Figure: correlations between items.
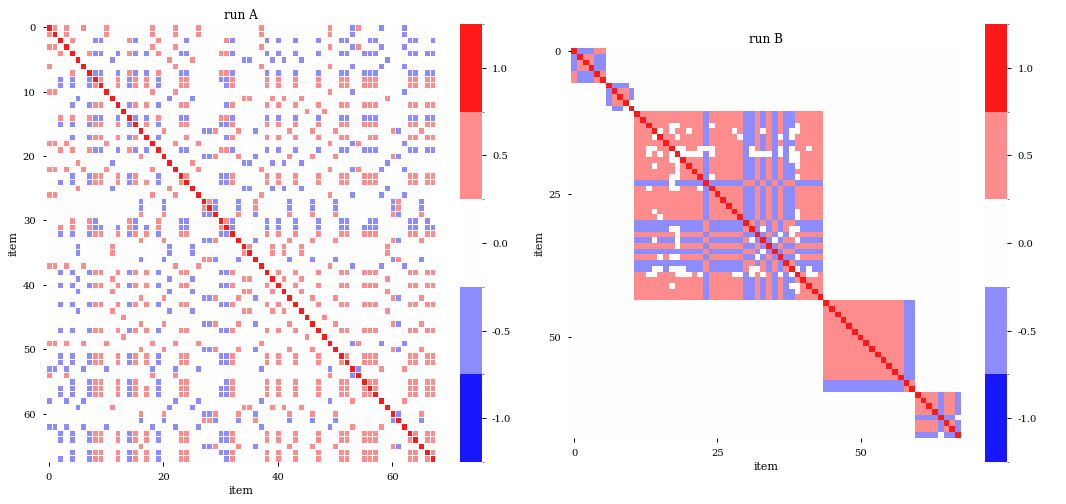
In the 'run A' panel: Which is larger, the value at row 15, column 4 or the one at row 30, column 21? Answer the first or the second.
the second
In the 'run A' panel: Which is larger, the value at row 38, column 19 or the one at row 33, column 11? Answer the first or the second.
the second
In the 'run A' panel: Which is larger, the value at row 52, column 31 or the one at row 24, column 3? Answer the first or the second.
the second
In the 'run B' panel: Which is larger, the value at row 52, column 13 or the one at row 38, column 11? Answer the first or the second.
the first
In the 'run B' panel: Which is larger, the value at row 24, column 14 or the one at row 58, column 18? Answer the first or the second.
the first
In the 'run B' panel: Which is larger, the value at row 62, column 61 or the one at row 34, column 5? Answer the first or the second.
the first
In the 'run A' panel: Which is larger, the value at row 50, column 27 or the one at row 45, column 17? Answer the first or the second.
the second
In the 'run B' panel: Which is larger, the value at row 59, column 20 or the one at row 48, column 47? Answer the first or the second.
the second
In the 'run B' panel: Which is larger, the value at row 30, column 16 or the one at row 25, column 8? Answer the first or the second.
the second
